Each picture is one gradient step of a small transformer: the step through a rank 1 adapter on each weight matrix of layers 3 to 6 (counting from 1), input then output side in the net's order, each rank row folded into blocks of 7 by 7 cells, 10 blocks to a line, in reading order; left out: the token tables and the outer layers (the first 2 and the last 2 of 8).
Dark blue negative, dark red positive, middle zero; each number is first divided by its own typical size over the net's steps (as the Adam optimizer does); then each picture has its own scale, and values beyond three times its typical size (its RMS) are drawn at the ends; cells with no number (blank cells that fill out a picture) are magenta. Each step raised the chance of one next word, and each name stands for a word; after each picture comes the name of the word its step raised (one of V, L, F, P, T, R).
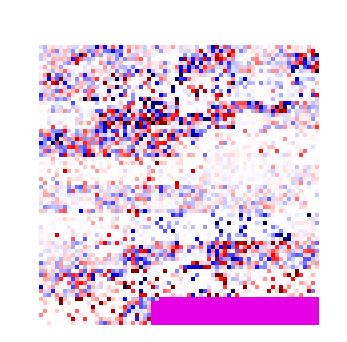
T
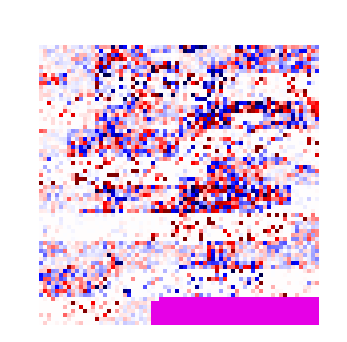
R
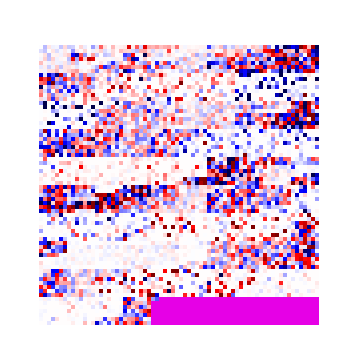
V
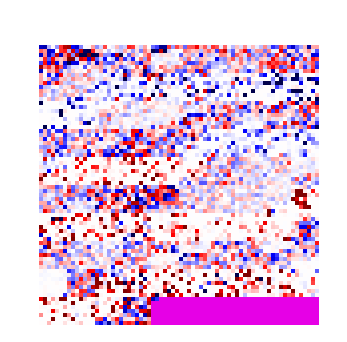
V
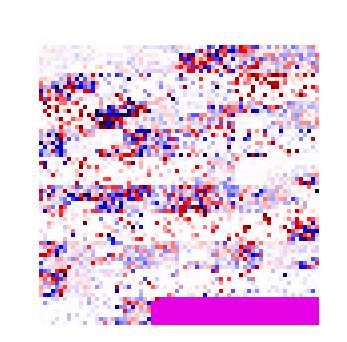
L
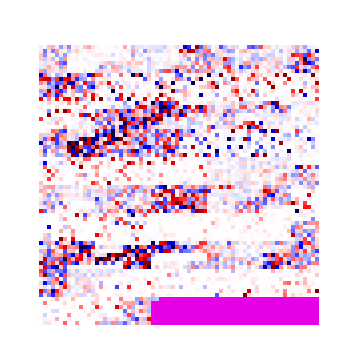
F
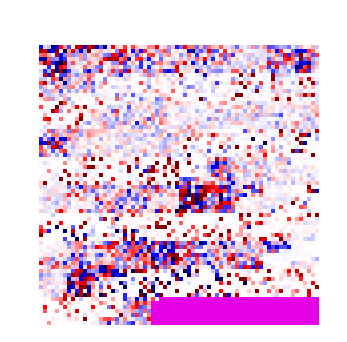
R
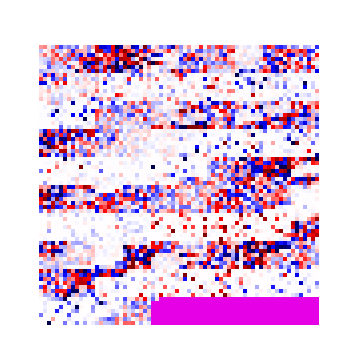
R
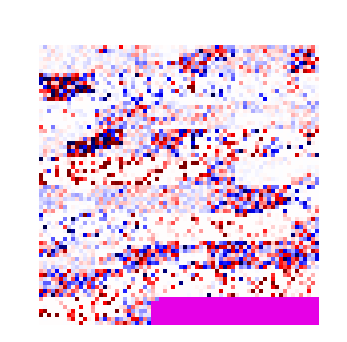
F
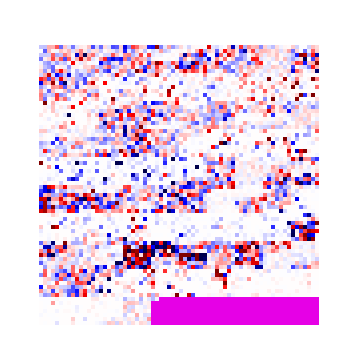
T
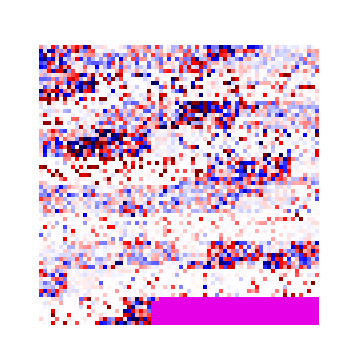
F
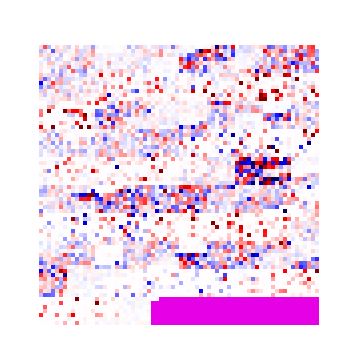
L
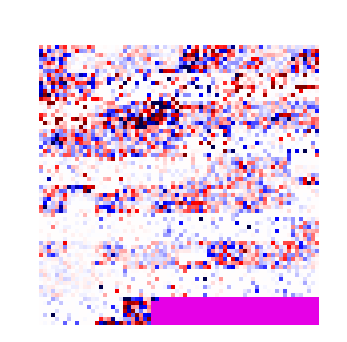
T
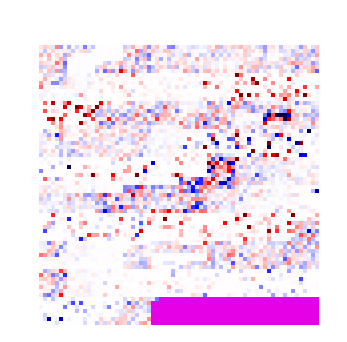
L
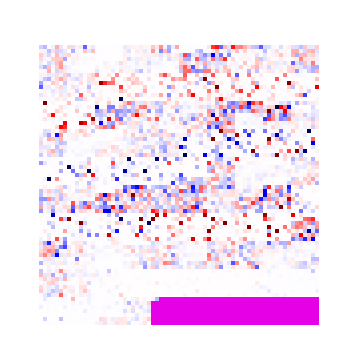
L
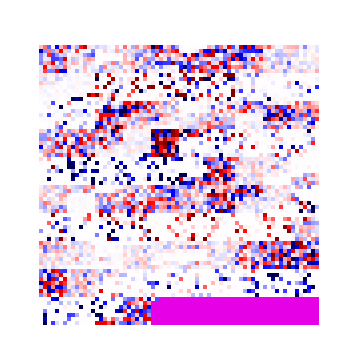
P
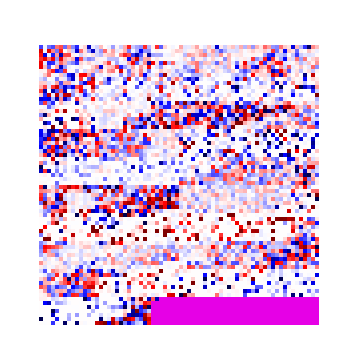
P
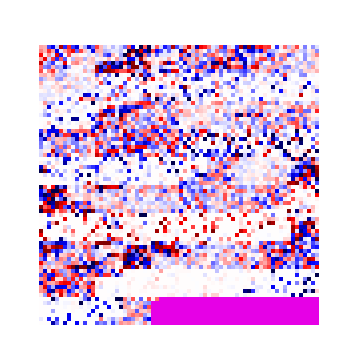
P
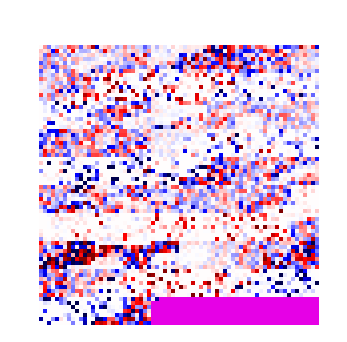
P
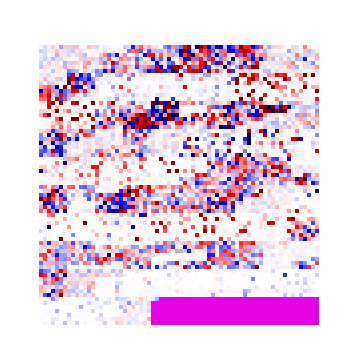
L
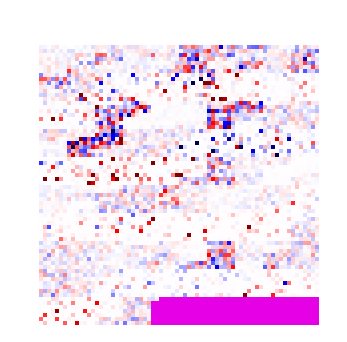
F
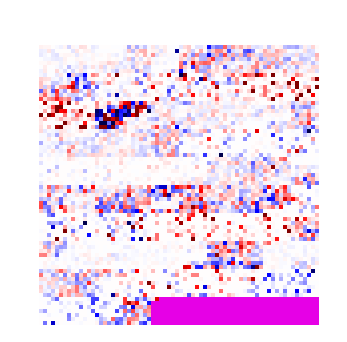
L
